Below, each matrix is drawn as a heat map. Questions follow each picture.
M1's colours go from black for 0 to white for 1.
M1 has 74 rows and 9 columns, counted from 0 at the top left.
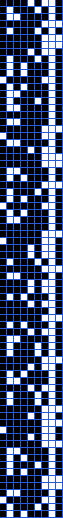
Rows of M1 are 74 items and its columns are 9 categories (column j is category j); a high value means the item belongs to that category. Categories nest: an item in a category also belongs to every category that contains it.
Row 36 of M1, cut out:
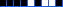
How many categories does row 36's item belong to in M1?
3
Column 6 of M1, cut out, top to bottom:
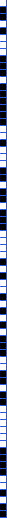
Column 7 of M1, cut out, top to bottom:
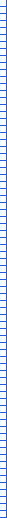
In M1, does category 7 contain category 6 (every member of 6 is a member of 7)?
yes
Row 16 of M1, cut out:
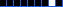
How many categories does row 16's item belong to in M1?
1
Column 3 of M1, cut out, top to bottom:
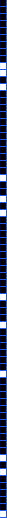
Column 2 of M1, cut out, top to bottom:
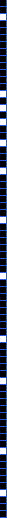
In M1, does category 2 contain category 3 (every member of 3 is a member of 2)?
no
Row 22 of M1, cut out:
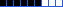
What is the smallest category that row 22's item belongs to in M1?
8
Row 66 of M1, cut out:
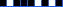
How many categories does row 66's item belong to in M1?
3
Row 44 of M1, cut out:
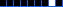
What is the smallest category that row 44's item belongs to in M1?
7
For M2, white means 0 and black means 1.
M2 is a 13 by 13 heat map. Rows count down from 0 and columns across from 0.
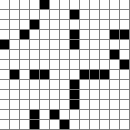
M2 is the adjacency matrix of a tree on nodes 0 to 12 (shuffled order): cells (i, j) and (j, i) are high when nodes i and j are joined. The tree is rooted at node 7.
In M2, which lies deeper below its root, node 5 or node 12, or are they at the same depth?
node 5
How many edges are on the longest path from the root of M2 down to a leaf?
3
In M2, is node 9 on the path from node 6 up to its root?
no
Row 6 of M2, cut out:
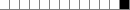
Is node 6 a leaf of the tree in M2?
yes
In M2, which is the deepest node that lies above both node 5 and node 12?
3
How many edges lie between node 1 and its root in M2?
1
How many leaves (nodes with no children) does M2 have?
8
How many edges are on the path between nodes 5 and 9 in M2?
4
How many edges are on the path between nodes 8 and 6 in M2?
4
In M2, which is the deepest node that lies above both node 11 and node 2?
3
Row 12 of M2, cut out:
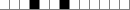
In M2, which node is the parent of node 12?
3
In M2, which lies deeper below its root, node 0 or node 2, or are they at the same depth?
the same depth
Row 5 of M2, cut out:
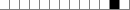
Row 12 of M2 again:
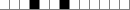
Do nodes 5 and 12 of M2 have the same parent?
no
